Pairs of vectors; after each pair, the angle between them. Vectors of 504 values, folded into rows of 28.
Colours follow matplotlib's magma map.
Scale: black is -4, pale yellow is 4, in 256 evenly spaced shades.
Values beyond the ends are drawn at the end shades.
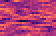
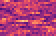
nearly opposite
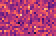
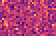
partly aligned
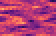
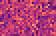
orthogonal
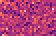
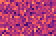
nearly parallel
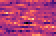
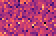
orthogonal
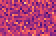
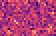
partly aligned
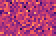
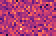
partly opposed
